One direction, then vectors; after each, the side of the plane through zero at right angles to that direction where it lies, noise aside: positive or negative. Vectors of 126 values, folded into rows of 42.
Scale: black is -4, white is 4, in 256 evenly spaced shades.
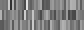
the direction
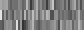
positive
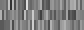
positive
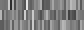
positive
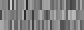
negative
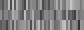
positive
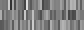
positive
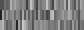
negative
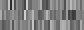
positive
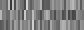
positive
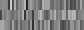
negative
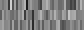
negative
